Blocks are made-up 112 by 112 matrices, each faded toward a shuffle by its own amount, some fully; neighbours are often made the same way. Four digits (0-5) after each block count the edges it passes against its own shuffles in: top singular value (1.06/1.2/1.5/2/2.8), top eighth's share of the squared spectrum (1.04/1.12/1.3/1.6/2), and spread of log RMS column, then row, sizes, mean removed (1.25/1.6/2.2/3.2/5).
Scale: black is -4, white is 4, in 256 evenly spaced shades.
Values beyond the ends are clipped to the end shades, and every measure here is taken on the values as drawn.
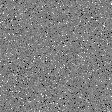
0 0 0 0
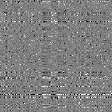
5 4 2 3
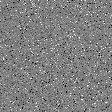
0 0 0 0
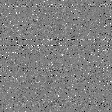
4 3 1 2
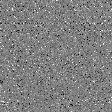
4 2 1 1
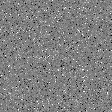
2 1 0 0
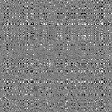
5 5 3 4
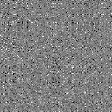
4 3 2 2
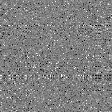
4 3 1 2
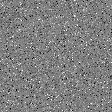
1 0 0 0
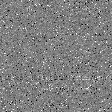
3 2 0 1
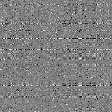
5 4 2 3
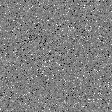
2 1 0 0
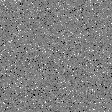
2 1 0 0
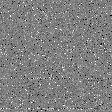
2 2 0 1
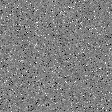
1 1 0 0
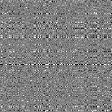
5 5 3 4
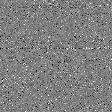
3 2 0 1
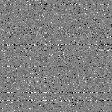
4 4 1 3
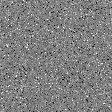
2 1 0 0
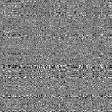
5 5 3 4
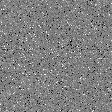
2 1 0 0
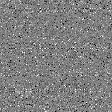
4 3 0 2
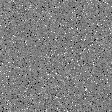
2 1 0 0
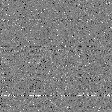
4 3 1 2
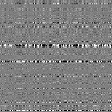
5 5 2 4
